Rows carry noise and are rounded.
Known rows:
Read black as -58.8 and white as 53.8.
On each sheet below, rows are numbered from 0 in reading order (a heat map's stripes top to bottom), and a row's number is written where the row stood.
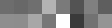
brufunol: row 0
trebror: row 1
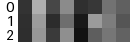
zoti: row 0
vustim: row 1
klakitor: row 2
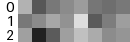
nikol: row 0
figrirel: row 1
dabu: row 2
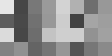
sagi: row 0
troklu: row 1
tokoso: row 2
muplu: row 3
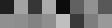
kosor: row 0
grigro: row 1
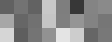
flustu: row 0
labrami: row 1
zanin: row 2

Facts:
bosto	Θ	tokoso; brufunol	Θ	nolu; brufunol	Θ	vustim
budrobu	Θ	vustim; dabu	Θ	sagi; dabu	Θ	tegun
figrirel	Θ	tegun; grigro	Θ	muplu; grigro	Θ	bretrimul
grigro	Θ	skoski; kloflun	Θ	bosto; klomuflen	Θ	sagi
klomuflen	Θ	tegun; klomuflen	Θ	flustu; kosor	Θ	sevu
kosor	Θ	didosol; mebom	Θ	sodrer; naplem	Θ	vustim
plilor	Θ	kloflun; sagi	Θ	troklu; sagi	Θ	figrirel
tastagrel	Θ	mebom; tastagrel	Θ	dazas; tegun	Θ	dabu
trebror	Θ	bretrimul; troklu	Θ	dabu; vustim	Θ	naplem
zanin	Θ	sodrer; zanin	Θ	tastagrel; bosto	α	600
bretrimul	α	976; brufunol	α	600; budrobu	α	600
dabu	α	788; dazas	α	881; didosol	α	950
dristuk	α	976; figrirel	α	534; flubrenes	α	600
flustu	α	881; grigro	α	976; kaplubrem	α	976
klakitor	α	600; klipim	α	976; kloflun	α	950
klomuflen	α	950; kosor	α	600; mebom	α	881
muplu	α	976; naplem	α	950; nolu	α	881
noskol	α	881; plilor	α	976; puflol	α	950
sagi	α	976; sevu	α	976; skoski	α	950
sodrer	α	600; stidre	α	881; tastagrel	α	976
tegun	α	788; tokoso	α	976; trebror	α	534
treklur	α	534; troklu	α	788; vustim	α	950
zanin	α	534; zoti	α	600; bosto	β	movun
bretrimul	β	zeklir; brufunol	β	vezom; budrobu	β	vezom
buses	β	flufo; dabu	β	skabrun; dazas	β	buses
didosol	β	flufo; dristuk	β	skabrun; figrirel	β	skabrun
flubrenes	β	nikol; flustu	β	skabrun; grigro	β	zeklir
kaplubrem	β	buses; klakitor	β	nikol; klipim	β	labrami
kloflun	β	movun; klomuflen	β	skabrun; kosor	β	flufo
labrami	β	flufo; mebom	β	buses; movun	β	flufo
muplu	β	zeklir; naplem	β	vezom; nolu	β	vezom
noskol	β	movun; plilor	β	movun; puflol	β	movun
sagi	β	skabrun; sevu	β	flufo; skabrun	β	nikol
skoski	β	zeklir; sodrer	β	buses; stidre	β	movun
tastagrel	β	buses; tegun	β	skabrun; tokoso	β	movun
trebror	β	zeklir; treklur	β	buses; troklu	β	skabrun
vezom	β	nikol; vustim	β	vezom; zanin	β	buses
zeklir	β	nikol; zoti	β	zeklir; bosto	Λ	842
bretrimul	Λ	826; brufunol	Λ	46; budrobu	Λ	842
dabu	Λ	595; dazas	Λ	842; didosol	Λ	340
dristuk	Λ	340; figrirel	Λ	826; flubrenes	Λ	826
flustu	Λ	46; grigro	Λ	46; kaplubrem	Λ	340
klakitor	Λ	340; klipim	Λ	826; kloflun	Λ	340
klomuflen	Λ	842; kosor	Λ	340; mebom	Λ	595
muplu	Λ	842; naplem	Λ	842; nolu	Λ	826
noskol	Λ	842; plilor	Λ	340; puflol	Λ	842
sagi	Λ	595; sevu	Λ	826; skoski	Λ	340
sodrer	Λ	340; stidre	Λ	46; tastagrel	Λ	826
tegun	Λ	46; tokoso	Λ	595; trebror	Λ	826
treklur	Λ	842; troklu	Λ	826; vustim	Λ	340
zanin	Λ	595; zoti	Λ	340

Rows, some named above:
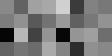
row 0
flubrenes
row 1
muplu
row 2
kloflun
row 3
flustu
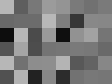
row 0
nikol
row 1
flustu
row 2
kloflun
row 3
treklur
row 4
zeklir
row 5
kaplubrem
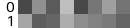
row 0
bosto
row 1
buses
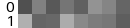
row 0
naplem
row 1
buses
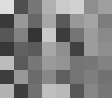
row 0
tokoso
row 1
puflol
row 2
noskol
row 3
tegun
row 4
nikol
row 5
klomuflen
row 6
nolu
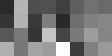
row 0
skoski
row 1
dristuk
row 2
noskol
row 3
bretrimul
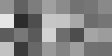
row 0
skabrun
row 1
mebom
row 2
stidre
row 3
vezom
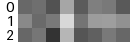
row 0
budrobu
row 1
movun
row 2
dazas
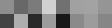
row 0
movun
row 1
plilor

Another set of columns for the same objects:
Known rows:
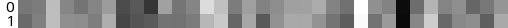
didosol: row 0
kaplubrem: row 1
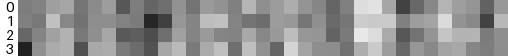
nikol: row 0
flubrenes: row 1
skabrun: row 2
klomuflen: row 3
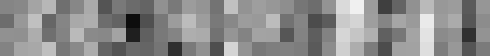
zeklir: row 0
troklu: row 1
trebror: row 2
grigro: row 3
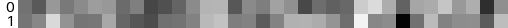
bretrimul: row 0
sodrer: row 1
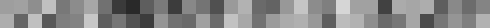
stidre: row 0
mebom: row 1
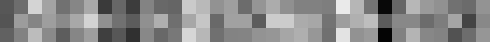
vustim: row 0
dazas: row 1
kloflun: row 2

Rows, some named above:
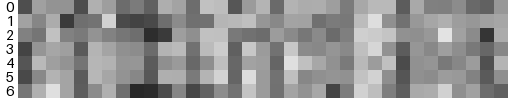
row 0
puflol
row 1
dabu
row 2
flubrenes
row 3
naplem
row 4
treklur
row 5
naplem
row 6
tegun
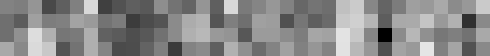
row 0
sagi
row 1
bretrimul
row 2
zoti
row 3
brufunol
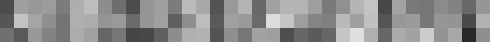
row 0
noskol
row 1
treklur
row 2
bretrimul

